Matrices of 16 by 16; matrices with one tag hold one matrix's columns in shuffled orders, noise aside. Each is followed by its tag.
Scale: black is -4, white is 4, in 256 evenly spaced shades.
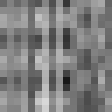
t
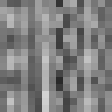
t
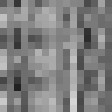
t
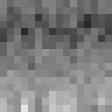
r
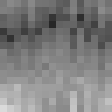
r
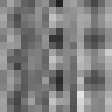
t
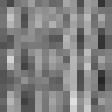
t
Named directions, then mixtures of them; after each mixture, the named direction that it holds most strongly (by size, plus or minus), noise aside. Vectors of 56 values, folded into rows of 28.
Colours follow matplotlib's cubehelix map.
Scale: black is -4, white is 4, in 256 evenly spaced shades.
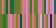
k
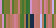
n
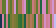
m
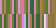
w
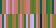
n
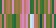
n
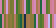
m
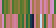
n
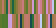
k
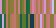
n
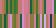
k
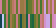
m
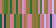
m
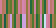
w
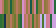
k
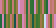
w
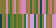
m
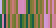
m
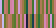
w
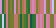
n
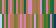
m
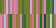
k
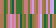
k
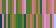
m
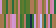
n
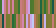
n
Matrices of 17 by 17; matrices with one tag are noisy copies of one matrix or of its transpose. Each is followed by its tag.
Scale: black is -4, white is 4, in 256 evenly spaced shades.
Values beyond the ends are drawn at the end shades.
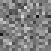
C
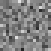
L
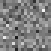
C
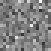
L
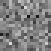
C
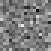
L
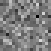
C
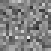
L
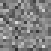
C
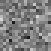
L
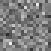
C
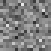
C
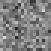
C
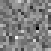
L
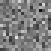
L
